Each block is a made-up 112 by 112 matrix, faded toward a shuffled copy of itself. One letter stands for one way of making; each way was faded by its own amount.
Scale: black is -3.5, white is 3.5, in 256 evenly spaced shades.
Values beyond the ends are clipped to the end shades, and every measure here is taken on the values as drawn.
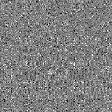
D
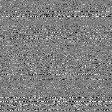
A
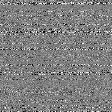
A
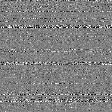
A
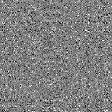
D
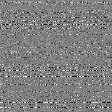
A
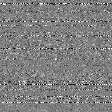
A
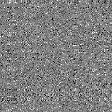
D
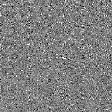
D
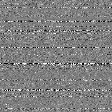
A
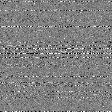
A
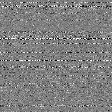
A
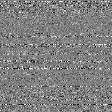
A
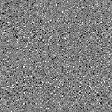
D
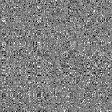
D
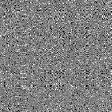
D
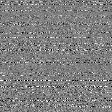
A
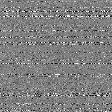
A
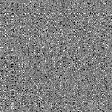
D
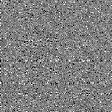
D
